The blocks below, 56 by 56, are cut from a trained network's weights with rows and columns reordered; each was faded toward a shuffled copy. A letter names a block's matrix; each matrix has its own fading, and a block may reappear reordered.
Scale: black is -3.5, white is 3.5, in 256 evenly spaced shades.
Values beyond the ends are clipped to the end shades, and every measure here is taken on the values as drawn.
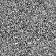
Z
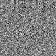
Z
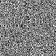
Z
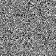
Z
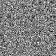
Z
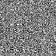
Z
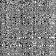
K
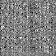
K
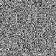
Z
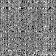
K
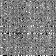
K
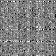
K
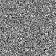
Z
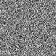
Z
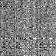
K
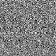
Z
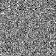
Z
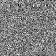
Z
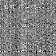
K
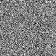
Z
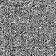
Z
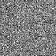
Z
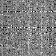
K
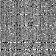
K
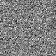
Z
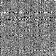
K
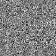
Z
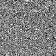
Z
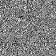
Z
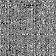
K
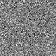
Z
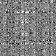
K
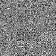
Z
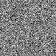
Z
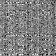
K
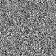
Z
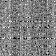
K
